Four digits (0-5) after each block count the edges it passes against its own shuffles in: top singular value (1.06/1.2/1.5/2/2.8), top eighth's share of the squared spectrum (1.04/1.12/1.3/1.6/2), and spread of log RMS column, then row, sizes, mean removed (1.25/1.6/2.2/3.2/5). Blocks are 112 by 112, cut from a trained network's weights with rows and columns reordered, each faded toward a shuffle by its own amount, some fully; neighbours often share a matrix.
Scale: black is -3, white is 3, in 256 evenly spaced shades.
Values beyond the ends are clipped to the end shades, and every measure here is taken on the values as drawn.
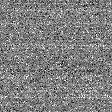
3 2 1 1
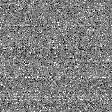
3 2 1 1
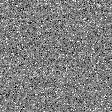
0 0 0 0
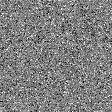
1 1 0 0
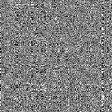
4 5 3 3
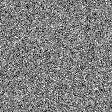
0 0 0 0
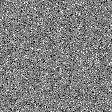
0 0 0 0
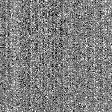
3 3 1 2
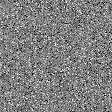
0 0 0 0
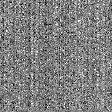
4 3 2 2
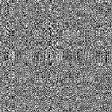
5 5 3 3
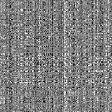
4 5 3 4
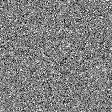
2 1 0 0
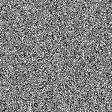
2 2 0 0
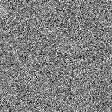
3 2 0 1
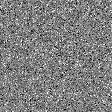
0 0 0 0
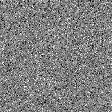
3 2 1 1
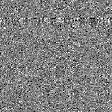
4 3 2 2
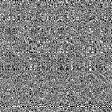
4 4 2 3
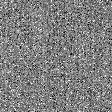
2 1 0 0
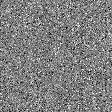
1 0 0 0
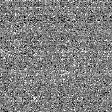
3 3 2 1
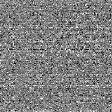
3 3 3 2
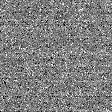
2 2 1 0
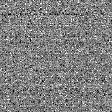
3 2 2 1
